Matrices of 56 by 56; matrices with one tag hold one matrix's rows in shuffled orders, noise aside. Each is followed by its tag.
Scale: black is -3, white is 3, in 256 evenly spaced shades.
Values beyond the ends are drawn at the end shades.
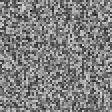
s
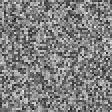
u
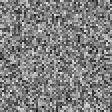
s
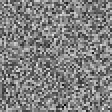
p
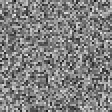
u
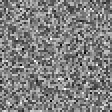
u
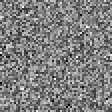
s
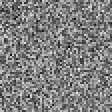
s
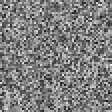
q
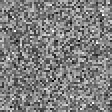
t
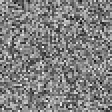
u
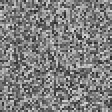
t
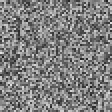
s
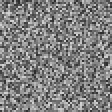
s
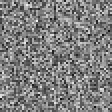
t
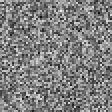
u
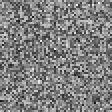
t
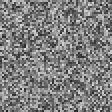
u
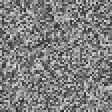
q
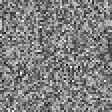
q
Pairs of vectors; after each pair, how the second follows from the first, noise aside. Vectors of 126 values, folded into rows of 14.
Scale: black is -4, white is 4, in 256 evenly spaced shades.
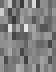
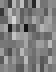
negated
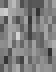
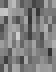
copied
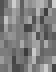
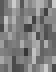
copied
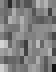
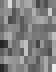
negated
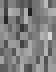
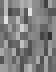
negated
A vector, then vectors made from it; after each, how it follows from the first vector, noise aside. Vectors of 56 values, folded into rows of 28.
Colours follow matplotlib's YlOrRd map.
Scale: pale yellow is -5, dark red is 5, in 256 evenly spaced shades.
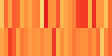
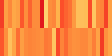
negated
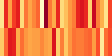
scaled up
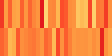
negated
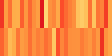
negated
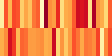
scaled up
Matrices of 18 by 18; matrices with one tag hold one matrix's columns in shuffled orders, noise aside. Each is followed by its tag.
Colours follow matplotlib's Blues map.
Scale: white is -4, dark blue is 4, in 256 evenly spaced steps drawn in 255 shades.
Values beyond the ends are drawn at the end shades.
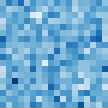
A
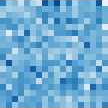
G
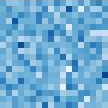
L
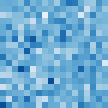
A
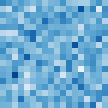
L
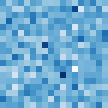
L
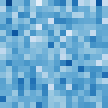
G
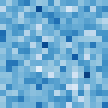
L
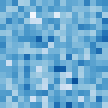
A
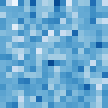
G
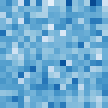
G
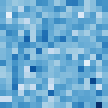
A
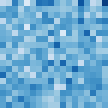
G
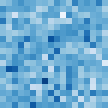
A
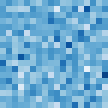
L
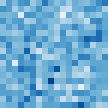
A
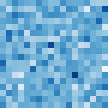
L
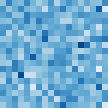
L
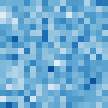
A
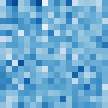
G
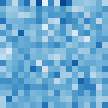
G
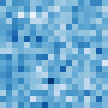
A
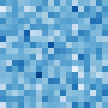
L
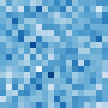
L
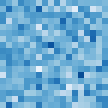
L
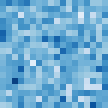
A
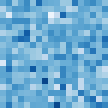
A
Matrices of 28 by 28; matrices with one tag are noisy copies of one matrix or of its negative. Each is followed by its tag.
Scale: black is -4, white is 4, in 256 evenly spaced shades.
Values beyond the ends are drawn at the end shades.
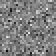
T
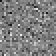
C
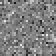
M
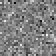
M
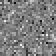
M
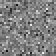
T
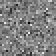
T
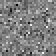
T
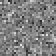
M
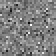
T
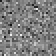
C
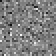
C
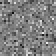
M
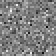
T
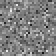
T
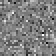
M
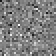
C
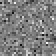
M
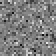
M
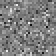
T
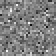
T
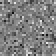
M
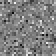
M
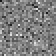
C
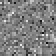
M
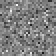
T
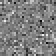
M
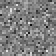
T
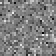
M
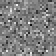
T
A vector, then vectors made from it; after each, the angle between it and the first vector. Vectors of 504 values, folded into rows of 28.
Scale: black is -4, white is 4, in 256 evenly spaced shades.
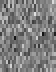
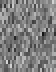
nearly parallel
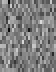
partly opposed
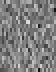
orthogonal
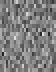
partly opposed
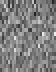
nearly opposite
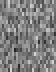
partly aligned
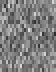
nearly parallel
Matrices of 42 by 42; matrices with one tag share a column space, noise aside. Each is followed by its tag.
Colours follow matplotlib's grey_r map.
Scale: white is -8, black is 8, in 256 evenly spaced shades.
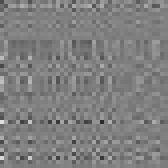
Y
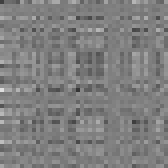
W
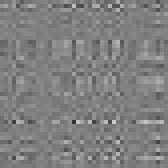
Y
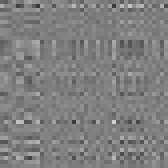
Y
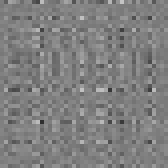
W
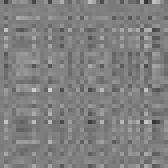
W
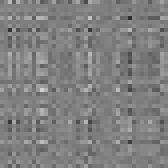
W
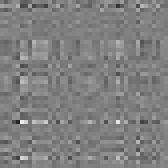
Y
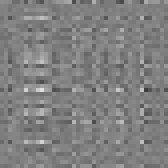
W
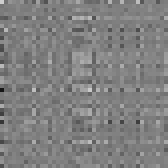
W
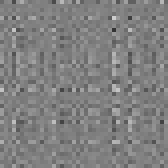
W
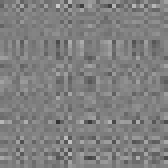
Y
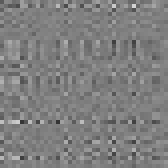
Y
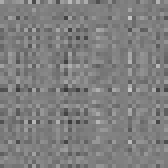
W
